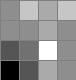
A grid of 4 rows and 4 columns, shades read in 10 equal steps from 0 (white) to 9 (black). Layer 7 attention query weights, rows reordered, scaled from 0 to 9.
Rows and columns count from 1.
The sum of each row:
11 15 15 22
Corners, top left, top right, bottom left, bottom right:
4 2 9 4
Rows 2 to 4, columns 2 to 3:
4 3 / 5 0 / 6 3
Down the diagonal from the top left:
4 4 0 4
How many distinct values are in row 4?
4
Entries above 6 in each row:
0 0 0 1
